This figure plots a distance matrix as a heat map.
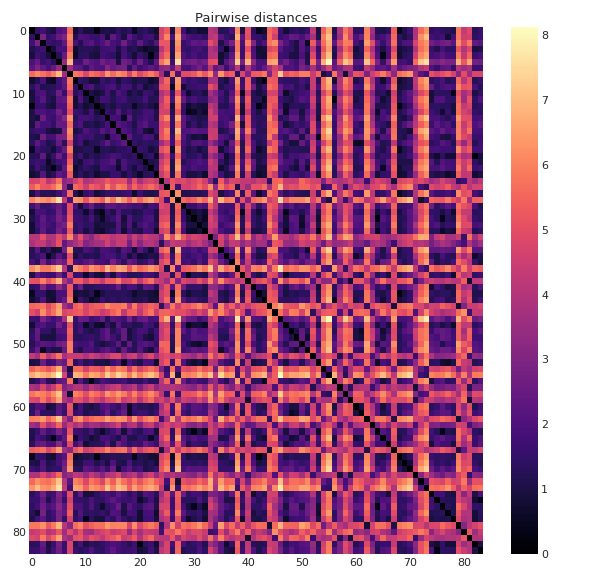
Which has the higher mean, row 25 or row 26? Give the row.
25
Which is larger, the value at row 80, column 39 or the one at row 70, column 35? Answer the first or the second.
the first
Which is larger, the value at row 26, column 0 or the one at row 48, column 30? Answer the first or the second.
the second
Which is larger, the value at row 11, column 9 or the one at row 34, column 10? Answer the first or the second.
the second
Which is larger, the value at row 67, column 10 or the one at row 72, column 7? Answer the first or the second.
the first
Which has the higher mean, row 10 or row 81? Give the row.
81
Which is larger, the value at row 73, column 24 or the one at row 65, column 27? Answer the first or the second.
the second
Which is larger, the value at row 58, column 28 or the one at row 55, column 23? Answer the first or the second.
the second
